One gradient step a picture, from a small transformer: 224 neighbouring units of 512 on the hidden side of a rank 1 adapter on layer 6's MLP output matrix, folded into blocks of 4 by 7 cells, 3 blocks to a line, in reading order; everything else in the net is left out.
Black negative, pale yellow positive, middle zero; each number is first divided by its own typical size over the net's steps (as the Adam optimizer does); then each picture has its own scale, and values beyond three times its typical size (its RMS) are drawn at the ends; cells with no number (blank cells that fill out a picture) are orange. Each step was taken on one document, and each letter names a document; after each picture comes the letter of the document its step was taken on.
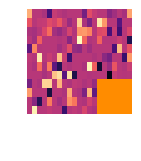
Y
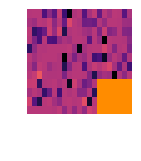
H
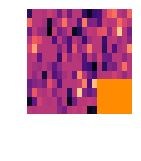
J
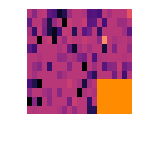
J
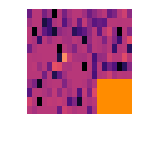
J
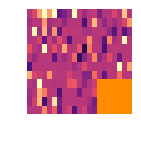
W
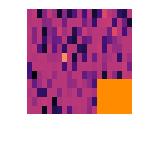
W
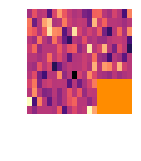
H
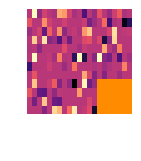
W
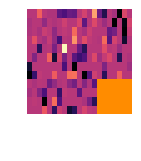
W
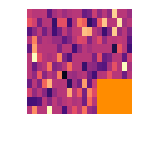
Y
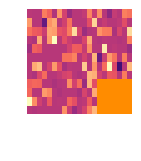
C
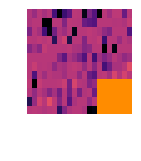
H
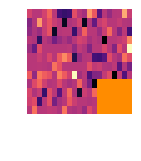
H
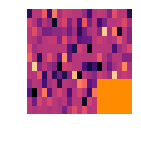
Y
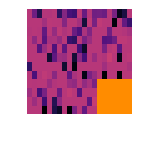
W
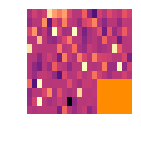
J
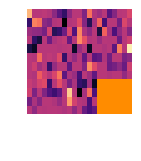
Y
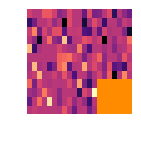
H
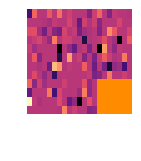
J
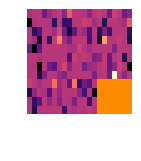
C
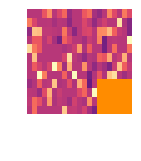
C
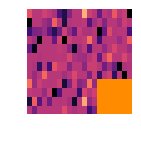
J
